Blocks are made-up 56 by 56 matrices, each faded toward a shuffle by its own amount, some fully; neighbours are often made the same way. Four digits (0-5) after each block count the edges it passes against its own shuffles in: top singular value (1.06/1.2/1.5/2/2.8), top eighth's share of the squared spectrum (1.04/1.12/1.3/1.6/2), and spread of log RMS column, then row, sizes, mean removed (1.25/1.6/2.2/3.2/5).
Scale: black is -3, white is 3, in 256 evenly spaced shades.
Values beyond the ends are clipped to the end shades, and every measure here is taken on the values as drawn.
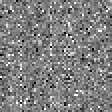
3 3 1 1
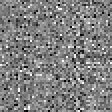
3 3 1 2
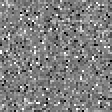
0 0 0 0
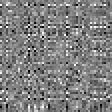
4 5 3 3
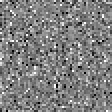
3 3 1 1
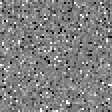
1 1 0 0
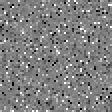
0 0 0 0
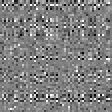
5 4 3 3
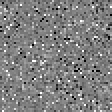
1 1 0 0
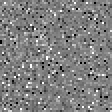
1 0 0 0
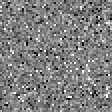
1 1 0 0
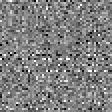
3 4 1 3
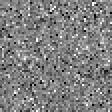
0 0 0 0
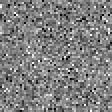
0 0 0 0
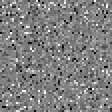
2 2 0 0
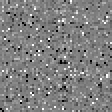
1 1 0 0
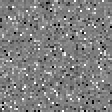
0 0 0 0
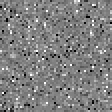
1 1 0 0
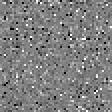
2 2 1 0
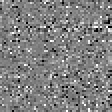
3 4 2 2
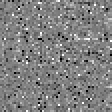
3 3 1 1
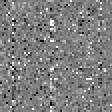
3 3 2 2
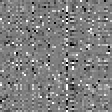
4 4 2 2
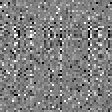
4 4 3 2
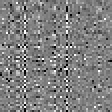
5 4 3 2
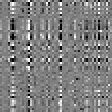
5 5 4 3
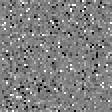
2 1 0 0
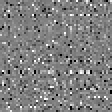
4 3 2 2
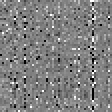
4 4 3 1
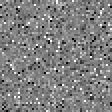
2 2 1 0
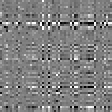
5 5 3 4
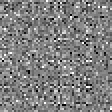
4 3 2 2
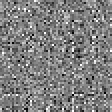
4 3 2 2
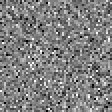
1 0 0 0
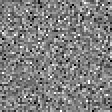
1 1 0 0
